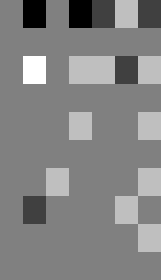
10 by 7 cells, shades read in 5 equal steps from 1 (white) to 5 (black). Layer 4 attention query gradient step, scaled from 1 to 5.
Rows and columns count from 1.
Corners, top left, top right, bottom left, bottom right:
3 4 3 3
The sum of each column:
30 31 29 30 30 29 27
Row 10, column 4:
3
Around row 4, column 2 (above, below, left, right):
1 3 3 3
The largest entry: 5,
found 2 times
